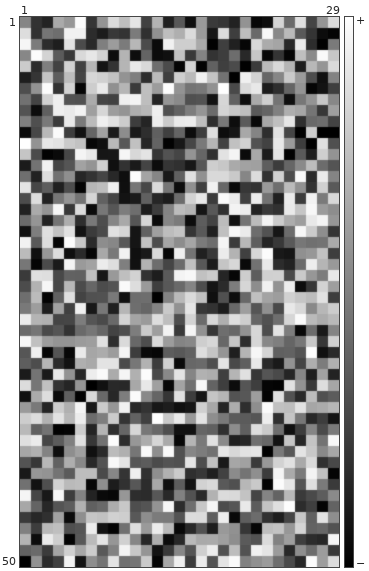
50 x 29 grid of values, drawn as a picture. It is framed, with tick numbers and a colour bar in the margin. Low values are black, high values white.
On average the colour sits 50% of the way up the scale. The ninth with the highest average is the middle right. The histogram is flat. No regular stripes run through it. There is no seam. No row or column stands out. There is no overall slope. Fine speckle covers the field. The halves do not mirror each other.
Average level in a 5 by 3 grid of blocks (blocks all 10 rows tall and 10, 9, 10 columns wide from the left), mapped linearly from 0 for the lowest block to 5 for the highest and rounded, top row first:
531
104
335
332
224
